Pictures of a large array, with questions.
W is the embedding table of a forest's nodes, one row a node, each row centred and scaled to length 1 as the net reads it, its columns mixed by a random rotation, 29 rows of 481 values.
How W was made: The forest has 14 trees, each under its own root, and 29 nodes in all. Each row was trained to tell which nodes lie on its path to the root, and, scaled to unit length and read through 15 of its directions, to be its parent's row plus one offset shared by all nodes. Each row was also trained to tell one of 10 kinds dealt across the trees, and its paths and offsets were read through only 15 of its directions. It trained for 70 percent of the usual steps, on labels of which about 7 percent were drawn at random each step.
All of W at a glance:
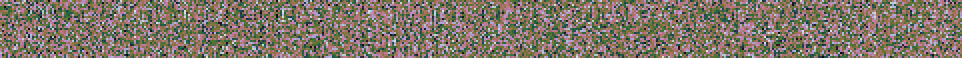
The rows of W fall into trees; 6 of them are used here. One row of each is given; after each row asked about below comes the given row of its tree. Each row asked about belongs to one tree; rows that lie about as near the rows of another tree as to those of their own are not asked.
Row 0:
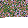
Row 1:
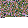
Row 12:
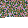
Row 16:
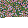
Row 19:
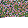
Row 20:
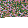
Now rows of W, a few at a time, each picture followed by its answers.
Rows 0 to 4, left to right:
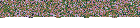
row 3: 1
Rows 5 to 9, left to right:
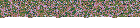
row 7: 0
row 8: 0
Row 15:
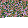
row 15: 0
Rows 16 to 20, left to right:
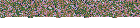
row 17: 1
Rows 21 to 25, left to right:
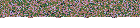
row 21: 12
